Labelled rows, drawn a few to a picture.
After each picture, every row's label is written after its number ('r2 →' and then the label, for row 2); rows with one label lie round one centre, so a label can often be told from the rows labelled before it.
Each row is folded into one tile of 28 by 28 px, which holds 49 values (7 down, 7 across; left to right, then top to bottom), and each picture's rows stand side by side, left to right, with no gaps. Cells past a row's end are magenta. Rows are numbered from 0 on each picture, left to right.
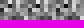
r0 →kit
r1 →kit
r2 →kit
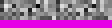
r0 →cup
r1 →kit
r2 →cup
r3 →kit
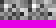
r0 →cup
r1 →cup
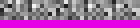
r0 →kit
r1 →cup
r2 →kit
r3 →cup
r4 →cup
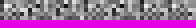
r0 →cup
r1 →kit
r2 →kit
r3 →cup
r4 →kit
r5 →cup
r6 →cup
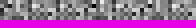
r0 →kit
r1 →cup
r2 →cup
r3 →kit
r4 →cup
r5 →kit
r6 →cup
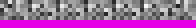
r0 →kit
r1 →cup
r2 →cup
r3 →cup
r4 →cup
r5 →cup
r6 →kit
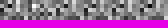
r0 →kit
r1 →cup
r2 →kit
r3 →kit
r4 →kit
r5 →kit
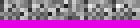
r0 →cup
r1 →cup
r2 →kit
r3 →cup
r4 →cup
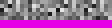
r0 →kit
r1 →cup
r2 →kit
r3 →kit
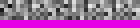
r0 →kit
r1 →cup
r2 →kit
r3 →cup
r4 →cup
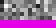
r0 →cup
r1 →kit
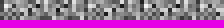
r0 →cup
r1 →kit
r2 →kit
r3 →cup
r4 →kit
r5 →cup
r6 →kit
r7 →cup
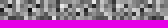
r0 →kit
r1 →kit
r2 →cup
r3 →kit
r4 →cup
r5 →kit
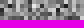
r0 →kit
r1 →cup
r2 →kit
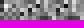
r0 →cup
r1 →kit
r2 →kit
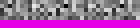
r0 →kit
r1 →cup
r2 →kit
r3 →cup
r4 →kit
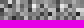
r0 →kit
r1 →cup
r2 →cup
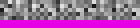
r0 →kit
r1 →cup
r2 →cup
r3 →kit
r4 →cup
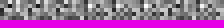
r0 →kit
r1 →kit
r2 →kit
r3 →cup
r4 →cup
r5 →cup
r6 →kit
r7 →cup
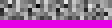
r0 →kit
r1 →kit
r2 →kit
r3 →cup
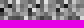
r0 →kit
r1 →kit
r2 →kit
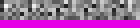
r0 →cup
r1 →cup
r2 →kit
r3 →kit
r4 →kit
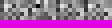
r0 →cup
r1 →kit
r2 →cup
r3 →cup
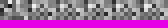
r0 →kit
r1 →cup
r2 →cup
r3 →cup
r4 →cup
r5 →cup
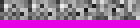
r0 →cup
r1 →cup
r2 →cup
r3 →kit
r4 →kit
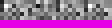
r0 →cup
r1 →kit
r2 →cup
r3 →cup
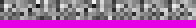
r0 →cup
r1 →kit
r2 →cup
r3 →kit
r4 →cup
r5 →cup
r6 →cup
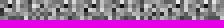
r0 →kit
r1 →cup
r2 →kit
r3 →kit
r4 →kit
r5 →cup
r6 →kit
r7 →kit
